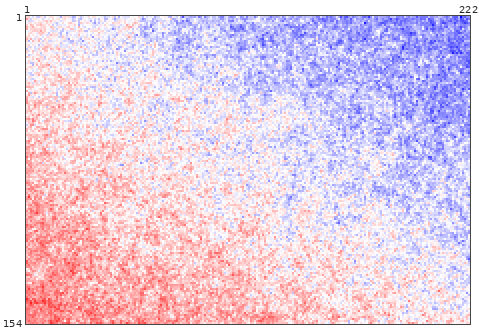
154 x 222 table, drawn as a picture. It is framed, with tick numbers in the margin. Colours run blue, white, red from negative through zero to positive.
Ninth with the lowest average: top right. Slope: up to the bottom left. Histogram: bell-shaped. Stripes: none. Mirror symmetry: none.
